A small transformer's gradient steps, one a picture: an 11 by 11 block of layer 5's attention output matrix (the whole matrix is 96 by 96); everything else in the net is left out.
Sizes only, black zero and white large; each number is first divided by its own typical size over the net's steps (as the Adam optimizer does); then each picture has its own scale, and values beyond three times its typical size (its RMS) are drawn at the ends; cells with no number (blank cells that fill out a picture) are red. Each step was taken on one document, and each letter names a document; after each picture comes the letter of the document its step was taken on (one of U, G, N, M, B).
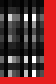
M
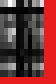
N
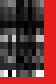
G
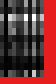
M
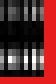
M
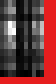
N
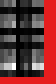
G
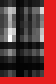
N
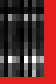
M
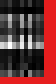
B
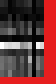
B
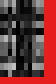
G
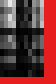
N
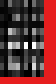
M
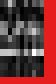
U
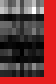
U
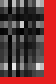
G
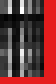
B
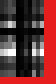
N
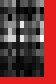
G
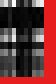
G
